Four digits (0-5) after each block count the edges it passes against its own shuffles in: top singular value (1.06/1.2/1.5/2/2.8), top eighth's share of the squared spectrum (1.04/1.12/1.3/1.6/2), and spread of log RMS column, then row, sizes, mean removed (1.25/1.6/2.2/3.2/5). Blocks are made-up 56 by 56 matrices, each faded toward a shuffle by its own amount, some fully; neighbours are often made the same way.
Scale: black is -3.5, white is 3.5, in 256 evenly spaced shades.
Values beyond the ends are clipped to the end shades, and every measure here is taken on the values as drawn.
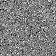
0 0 0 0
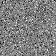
0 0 0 0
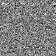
1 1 0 2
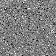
1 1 0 1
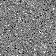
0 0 0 0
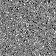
0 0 0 0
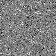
0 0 0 0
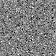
0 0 1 0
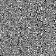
1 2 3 0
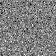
0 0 0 0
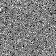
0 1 0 0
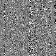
1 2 3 0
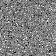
0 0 0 0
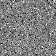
0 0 1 0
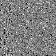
1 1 2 0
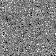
0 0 1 0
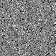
1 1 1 0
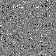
1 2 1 1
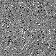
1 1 1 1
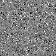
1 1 1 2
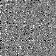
1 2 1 2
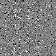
1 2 2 0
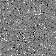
0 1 1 0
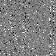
2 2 2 0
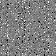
1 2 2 0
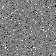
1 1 0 0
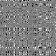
4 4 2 3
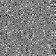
4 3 2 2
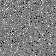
2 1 0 0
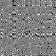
4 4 2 3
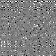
4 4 2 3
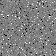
1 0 0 0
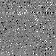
3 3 1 1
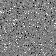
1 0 0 0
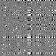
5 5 3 3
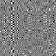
4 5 3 2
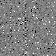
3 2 1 0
